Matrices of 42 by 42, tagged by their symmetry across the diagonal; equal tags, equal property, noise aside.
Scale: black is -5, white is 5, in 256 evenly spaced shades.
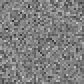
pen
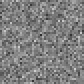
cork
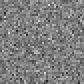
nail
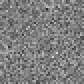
pen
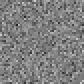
pen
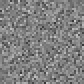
pen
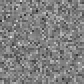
cork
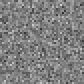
cork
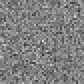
nail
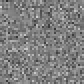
cork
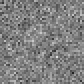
pen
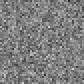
nail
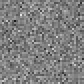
cork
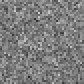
nail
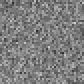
nail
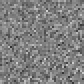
cork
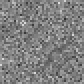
pen
